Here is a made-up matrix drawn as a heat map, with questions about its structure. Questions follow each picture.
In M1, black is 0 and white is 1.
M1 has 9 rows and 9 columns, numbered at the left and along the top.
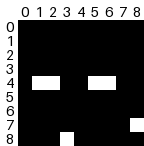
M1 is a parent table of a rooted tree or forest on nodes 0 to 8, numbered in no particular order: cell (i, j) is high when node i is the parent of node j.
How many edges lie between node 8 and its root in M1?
1
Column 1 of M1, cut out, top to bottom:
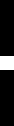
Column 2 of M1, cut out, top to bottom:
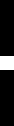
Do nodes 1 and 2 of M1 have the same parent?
yes
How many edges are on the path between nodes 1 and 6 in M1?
2
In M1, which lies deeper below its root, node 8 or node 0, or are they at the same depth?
node 8
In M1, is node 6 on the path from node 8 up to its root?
no
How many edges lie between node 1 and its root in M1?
1
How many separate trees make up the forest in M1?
3
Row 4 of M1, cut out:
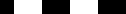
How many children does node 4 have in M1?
4
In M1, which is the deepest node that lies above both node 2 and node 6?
4
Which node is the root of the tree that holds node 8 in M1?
7
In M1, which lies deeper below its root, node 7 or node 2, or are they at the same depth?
node 2
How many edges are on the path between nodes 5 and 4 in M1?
1
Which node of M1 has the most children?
4
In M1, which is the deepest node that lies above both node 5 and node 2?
4
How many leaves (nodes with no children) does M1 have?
6
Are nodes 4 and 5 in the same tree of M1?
yes
